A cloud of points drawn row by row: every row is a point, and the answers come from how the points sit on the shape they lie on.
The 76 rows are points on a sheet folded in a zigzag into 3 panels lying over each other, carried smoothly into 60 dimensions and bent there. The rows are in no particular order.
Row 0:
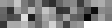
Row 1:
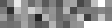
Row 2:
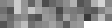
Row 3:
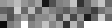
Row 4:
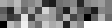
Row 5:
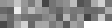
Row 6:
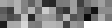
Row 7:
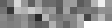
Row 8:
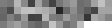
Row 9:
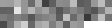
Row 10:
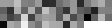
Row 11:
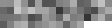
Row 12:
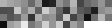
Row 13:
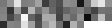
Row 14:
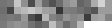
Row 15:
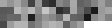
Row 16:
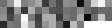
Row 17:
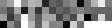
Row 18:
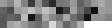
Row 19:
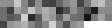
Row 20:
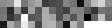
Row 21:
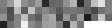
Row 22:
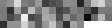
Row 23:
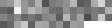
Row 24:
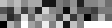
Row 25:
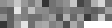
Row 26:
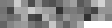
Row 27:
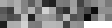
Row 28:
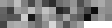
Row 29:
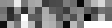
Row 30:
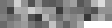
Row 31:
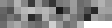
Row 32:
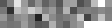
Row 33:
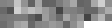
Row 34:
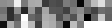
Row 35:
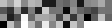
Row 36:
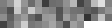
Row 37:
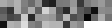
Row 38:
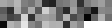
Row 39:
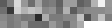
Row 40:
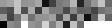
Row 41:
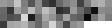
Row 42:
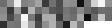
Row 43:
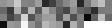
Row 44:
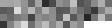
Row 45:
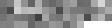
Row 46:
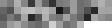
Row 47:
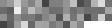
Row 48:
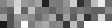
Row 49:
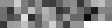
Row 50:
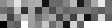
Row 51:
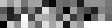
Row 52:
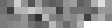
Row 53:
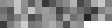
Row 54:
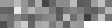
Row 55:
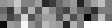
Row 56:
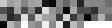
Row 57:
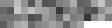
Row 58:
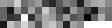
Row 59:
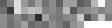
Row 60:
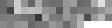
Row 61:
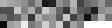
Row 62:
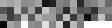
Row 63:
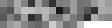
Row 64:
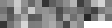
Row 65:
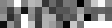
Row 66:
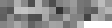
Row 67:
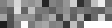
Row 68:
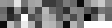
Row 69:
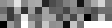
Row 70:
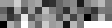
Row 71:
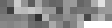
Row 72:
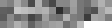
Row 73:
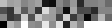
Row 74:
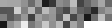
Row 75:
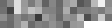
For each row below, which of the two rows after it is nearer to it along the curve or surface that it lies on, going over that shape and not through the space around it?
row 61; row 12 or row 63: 12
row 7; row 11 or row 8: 8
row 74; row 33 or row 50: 50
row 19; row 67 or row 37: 37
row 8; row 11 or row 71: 71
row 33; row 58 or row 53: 53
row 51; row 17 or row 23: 17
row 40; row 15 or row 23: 23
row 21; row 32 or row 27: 27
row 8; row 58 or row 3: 58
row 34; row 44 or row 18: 18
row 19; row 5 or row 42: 42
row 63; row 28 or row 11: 28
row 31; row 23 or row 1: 1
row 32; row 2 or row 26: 26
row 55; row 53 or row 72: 53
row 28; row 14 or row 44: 14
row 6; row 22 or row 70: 70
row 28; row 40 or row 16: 16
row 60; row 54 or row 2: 2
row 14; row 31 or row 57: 31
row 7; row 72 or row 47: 72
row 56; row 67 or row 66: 67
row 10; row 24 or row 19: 24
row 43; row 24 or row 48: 24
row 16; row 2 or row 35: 2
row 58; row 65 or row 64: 65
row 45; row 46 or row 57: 57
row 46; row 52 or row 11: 52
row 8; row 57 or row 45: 45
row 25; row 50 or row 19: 50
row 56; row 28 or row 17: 17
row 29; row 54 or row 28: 28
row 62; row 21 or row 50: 50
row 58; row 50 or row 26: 26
